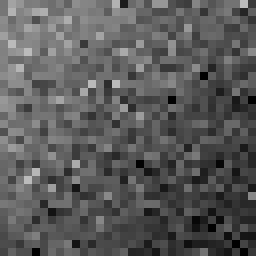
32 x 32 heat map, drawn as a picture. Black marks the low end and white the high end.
The bottom right is the ninth with the lowest average. No single row or column stands out from its neighbours. The halves do not mirror each other. The grain is fine, like static. The ninth with the highest average is the top left. No regular stripes run through it. The field climbs toward the top left.
